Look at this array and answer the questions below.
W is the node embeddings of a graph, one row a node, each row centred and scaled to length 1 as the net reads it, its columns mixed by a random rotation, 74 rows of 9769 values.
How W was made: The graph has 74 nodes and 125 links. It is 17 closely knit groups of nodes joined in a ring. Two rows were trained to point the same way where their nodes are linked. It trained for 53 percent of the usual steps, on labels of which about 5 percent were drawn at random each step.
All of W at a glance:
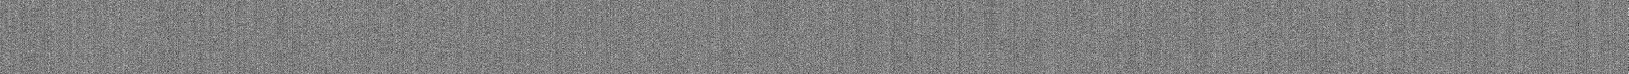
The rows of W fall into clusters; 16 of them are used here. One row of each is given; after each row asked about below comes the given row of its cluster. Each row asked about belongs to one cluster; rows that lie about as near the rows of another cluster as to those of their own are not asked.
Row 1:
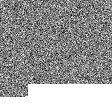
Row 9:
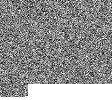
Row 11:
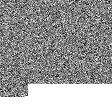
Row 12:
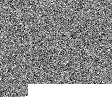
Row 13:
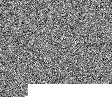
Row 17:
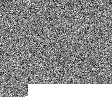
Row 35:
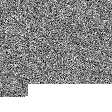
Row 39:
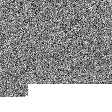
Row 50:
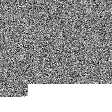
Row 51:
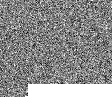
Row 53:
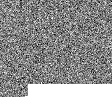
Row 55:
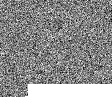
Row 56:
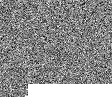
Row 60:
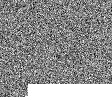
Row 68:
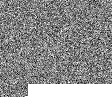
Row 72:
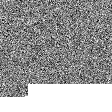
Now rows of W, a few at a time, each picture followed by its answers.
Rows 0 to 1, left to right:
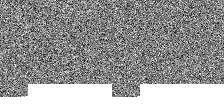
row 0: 12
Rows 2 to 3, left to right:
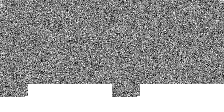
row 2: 55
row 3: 35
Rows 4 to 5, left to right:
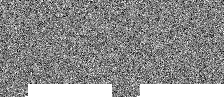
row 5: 13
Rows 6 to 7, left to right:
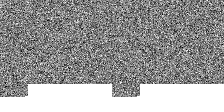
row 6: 55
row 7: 53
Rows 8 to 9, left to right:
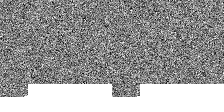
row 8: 56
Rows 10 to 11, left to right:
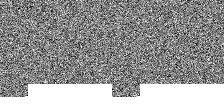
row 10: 9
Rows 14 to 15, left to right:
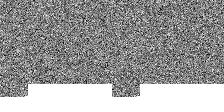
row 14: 56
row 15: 11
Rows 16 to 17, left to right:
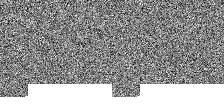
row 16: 72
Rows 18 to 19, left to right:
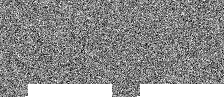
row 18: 12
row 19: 51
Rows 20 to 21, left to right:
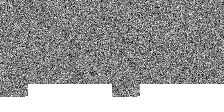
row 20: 9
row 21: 12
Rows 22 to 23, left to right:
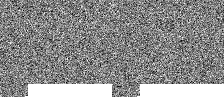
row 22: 9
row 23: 55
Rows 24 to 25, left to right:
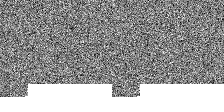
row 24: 60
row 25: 55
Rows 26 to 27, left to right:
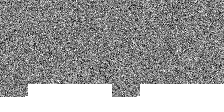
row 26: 51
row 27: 50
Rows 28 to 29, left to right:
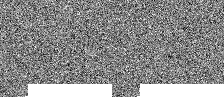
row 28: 12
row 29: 60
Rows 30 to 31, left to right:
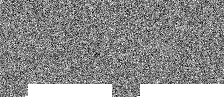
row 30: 39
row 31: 68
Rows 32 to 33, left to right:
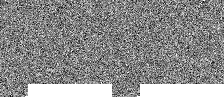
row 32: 50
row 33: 51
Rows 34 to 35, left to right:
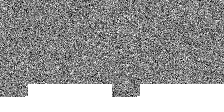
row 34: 1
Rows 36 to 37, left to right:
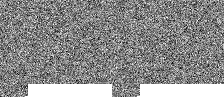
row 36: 68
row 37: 56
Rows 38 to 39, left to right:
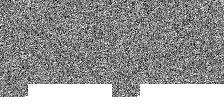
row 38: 17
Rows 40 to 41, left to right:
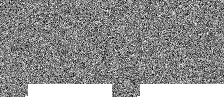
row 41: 35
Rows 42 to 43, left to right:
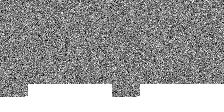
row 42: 35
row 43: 13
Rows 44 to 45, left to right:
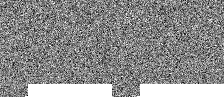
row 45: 11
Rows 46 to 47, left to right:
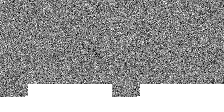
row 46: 39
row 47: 53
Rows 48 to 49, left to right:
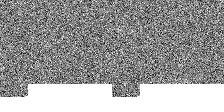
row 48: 13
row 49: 35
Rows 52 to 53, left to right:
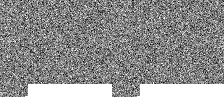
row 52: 53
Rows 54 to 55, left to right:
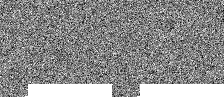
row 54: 56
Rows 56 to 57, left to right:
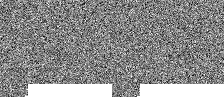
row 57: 60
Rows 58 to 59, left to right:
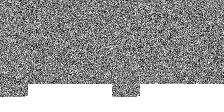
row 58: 53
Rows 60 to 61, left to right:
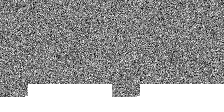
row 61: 17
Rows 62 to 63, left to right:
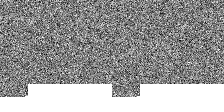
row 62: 72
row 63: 68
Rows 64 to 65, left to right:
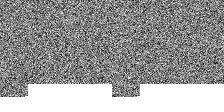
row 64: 35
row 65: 53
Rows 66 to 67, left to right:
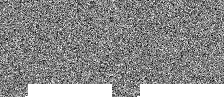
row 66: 51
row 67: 1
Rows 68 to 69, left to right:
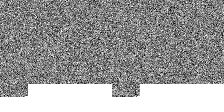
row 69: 50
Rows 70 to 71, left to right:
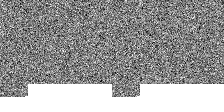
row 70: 1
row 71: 17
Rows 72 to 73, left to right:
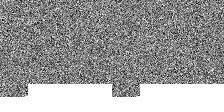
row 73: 11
